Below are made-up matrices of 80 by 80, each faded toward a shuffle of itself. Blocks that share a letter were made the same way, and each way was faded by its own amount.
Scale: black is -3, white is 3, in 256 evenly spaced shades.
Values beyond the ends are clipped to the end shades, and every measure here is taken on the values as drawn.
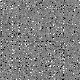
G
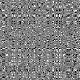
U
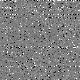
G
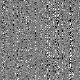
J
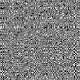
U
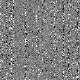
J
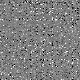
G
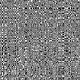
U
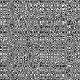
U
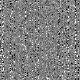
J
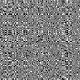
U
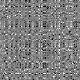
U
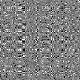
U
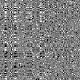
U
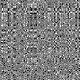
U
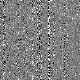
J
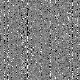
J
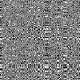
U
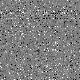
G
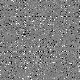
G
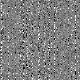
J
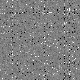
G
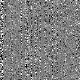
J
